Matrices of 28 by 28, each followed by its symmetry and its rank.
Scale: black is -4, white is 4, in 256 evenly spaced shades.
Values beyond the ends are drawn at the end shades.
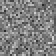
neither, full rank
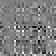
neither, rank three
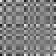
symmetric, rank one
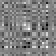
symmetric, rank two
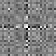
symmetric, rank two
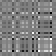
symmetric, rank one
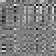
neither, rank three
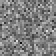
neither, full rank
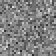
neither, full rank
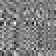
neither, rank three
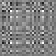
symmetric, rank two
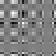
symmetric, rank one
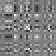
symmetric, rank two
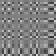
symmetric, rank one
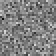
neither, full rank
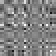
symmetric, rank two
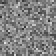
neither, full rank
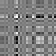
symmetric, rank one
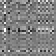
neither, rank three
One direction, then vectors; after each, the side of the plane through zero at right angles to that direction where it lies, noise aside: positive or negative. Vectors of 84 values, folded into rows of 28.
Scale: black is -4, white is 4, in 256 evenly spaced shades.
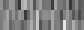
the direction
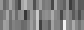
positive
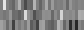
negative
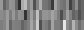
positive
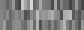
positive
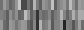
negative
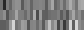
negative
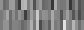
positive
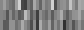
negative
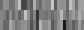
negative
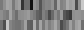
negative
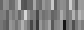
negative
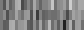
negative
